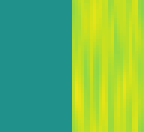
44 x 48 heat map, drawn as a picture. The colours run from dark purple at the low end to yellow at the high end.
It is made of 1 by 2 panels. Panel 1,1: middling, flat. Panel 1,2: very high, streaked downward, faint in contrast.
